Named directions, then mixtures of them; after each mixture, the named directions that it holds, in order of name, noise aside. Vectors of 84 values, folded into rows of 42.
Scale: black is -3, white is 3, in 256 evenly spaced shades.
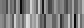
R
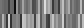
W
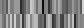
R, W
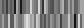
R, W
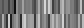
W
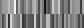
W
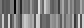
R, W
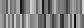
R, W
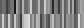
R, W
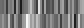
R, W
